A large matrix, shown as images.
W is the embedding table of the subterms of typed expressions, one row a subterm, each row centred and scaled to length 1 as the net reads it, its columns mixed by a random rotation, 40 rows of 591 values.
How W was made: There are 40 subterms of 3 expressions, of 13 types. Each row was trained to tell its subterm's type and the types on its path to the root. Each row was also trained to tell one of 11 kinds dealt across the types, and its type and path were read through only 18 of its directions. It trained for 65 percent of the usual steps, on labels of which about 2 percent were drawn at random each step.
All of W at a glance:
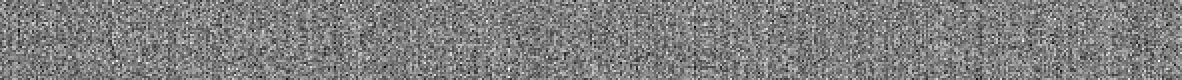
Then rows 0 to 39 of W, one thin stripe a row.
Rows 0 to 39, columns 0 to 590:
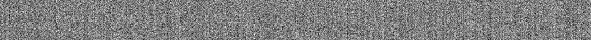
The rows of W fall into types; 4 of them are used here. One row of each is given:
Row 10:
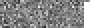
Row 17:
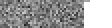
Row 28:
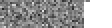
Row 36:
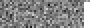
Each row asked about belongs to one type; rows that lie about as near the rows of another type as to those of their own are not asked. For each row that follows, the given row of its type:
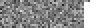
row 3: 28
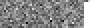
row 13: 10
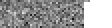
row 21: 17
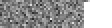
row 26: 10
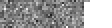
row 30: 36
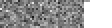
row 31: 17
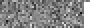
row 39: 10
